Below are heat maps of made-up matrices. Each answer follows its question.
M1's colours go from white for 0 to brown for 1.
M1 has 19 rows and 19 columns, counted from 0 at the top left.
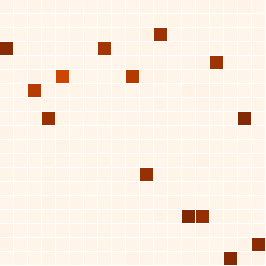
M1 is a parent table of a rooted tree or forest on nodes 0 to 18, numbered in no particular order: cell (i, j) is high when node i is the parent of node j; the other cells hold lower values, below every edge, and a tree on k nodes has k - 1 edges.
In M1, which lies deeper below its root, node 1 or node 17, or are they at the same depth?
node 17
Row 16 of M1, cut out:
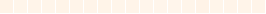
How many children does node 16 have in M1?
0
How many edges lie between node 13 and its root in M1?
3
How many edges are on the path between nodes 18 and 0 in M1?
4
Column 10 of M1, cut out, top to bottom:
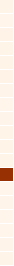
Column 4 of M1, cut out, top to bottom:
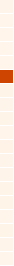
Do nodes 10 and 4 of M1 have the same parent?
no
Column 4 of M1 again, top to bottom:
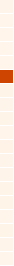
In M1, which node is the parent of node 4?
5
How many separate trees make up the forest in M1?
5
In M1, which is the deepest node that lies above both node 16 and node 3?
8
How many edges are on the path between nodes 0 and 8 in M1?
2
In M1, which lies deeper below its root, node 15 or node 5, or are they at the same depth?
node 15
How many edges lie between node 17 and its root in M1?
1
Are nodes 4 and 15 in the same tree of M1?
yes
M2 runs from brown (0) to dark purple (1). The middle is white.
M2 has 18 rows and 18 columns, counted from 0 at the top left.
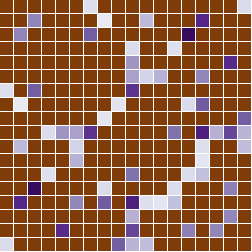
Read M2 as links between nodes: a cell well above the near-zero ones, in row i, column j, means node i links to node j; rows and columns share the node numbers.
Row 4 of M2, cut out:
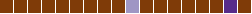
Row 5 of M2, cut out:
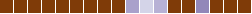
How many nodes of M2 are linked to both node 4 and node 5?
1
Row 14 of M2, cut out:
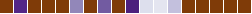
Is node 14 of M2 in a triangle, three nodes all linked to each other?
yes
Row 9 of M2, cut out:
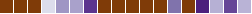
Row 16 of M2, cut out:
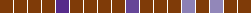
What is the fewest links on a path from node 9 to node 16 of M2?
1
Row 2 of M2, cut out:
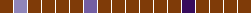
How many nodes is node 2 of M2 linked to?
3
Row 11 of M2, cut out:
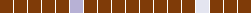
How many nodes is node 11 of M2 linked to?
2
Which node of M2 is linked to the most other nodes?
node 9
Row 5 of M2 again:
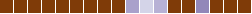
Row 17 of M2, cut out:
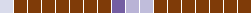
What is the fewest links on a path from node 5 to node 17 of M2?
2
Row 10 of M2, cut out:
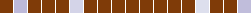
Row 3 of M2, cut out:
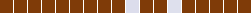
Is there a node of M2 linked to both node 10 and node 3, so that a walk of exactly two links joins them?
no
